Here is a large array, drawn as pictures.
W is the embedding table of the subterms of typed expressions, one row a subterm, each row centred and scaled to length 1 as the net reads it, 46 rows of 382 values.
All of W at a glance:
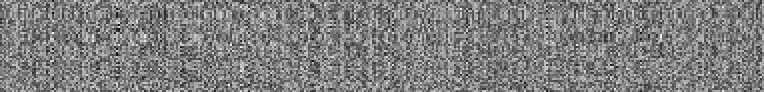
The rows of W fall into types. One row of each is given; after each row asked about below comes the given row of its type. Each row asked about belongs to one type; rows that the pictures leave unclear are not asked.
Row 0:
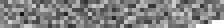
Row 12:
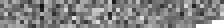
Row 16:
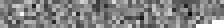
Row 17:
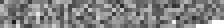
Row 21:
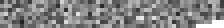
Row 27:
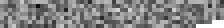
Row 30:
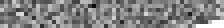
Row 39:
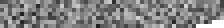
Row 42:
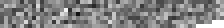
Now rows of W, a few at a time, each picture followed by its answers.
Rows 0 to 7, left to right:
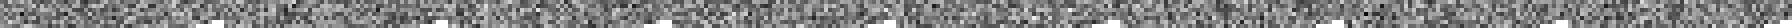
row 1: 12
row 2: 17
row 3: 30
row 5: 16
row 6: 27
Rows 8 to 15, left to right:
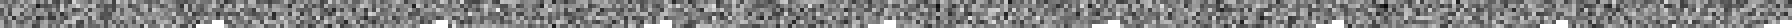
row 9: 30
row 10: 21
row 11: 21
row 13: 39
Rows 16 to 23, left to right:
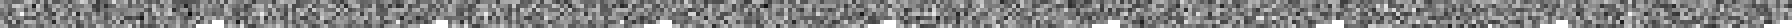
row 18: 17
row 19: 30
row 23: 27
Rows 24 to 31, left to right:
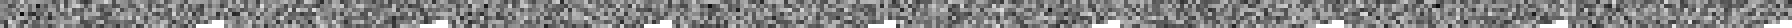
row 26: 39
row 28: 12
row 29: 0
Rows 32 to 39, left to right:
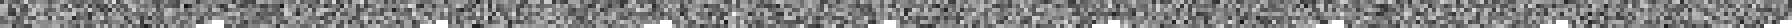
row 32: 17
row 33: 21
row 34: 42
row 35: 27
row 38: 27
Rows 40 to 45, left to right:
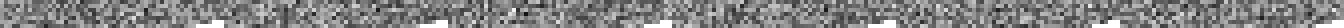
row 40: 0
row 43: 12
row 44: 39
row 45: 30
